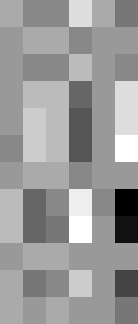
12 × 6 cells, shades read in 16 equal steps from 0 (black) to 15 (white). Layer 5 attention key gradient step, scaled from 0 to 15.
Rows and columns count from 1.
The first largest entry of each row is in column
4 2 4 6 6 6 2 4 4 2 4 1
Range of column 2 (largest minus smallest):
6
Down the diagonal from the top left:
10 10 8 6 9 15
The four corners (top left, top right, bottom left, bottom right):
10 7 10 7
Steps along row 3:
down same up down down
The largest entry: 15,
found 2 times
